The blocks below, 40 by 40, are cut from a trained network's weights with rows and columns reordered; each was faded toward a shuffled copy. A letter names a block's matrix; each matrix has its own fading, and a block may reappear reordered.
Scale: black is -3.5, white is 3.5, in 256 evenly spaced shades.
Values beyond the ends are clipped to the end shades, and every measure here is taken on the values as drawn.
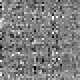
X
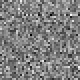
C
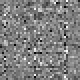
X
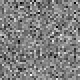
C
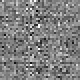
X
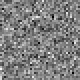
C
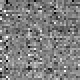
X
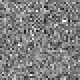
C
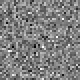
C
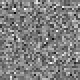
C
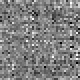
X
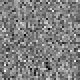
C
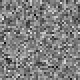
C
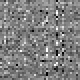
X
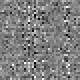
X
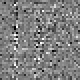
X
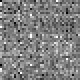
X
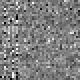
X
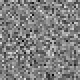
C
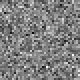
C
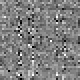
X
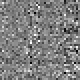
X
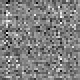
X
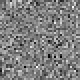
C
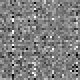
X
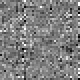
X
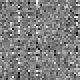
X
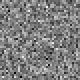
C
